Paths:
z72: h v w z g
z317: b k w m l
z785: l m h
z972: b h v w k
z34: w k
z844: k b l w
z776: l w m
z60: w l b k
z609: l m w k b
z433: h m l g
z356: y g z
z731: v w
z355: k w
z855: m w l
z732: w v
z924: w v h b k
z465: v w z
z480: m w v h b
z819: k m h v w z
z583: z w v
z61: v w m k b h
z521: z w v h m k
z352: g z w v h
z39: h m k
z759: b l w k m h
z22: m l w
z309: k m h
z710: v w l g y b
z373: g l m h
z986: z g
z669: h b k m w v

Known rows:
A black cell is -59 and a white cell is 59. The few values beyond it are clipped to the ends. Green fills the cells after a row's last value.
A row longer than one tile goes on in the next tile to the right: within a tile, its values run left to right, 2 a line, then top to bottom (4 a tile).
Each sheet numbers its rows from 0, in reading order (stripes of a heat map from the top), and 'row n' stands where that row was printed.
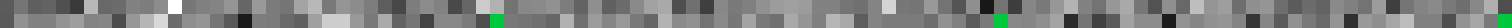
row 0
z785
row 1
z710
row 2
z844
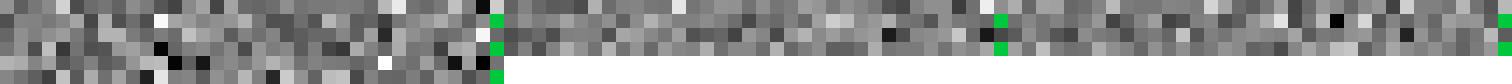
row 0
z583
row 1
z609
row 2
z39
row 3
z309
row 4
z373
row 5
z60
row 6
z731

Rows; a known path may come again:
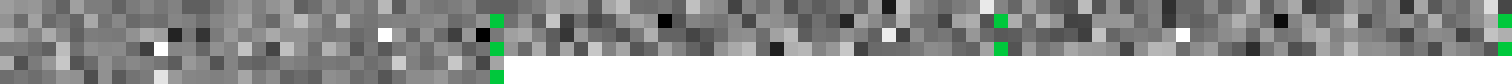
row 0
z924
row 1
z309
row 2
z34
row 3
z465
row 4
z732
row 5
z785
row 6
z521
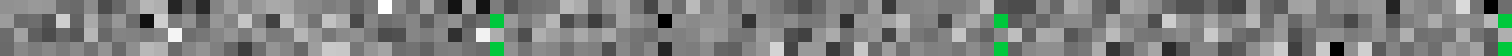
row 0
z731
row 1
z844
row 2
z352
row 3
z609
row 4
z669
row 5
z39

